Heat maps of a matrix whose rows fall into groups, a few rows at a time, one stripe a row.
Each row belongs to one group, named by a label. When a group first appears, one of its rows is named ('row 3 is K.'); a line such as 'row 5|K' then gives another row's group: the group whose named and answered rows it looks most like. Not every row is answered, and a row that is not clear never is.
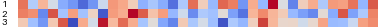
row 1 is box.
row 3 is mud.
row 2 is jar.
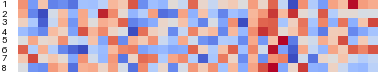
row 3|mud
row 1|box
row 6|box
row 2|mud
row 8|mud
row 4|mud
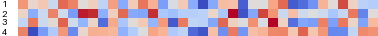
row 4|mud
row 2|mud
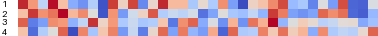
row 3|mud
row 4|mud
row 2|jar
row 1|jar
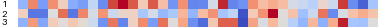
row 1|jar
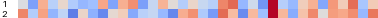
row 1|box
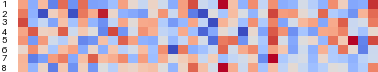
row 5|box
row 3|box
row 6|jar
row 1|box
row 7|mud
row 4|jar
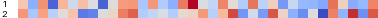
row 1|box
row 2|box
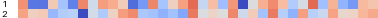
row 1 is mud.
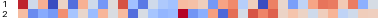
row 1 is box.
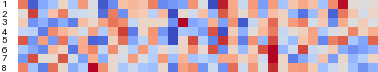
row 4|mud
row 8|mud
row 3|mud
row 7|jar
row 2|jar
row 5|box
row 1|box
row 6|mud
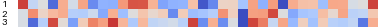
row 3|mud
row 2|jar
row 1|box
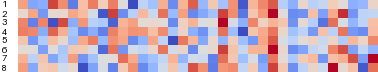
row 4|jar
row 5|mud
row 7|box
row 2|jar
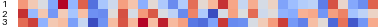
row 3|jar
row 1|box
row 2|box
